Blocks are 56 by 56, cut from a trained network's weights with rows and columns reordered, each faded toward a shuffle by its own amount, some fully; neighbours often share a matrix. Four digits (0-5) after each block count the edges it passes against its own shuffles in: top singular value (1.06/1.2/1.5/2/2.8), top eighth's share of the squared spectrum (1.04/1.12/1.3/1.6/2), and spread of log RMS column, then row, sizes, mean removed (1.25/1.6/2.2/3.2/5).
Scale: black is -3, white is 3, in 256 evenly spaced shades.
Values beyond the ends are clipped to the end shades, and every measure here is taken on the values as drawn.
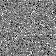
1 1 0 0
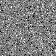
0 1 0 0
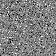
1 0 0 0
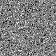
1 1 0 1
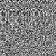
4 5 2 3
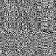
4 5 2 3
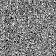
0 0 0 0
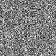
3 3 1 1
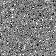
0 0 0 0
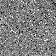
0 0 0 0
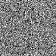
2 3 1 1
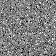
0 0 0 0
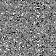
1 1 1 0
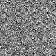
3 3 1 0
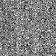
2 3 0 2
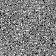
0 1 0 1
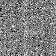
1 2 0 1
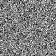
2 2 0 0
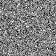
1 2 0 0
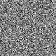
3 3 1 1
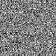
3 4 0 2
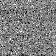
1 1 1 0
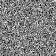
2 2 0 0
